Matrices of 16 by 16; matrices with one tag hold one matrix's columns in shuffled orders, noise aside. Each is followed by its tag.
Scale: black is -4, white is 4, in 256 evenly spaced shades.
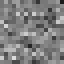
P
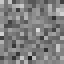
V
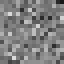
P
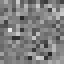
V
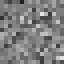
P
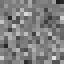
P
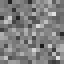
P
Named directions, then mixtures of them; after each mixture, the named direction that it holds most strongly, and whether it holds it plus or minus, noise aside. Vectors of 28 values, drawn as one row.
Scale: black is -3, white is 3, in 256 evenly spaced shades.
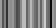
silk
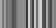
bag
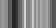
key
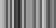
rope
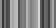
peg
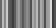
silk, minus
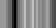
key, plus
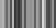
rope, plus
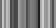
peg, minus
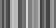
peg, plus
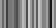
bag, plus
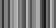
peg, plus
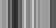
key, plus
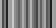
silk, plus
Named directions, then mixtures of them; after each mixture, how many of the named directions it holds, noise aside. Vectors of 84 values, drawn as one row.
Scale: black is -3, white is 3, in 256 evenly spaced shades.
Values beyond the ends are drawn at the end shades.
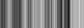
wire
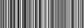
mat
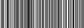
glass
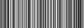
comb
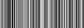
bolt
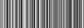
one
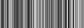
two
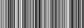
three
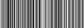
three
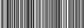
two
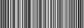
two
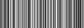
one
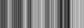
one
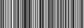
three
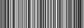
one
